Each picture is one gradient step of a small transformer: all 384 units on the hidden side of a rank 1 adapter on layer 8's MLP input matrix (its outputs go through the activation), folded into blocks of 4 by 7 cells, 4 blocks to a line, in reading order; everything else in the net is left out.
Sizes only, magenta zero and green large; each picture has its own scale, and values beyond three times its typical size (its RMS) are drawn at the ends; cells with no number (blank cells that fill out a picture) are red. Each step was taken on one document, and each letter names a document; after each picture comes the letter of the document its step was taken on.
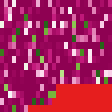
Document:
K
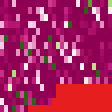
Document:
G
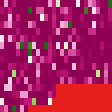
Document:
G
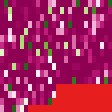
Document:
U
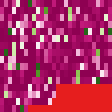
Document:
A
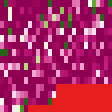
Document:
U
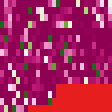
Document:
G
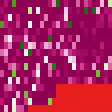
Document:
G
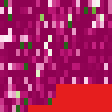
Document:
U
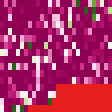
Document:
U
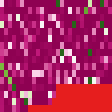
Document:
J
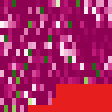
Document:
G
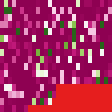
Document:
K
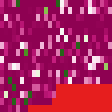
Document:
J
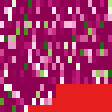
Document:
K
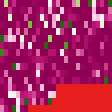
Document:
U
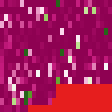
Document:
J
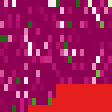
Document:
G
